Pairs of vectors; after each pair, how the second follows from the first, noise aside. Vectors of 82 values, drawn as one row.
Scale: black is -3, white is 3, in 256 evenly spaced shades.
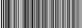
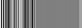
partly zeroed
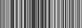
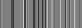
partly zeroed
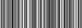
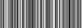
reversed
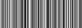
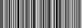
reversed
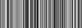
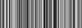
reversed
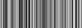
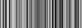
reversed
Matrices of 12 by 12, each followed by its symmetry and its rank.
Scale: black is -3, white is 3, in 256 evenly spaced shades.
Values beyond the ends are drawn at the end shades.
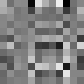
neither, rank two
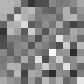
symmetric, full rank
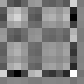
symmetric, rank one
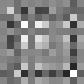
symmetric, rank two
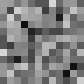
symmetric, full rank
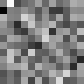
antisymmetric, full rank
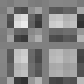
symmetric, rank one
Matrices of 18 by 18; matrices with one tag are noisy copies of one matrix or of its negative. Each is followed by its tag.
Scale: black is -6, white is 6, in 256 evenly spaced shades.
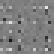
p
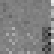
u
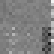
u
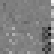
u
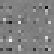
p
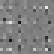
p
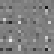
p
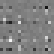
p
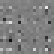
p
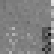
u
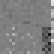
u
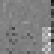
u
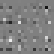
p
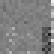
u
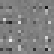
p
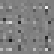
p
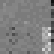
u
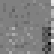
u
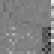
u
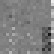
u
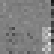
u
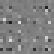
p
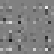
p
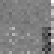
u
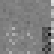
u
